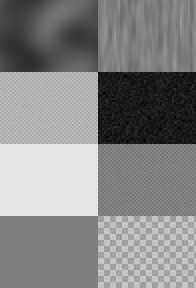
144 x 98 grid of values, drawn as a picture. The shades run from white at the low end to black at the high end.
It is made of 4 by 2 panels. Panel 1,1: high, smooth. Panel 1,2: middling, streaked downward, faint in contrast. Panel 2,1: low, checkered, faint in contrast. Panel 2,2: very high, fine-grained, faint in contrast. Panel 3,1: very low, flat. Panel 3,2: middling, checkered, faint in contrast. Panel 4,1: middling, flat. Panel 4,2: low, checkered.
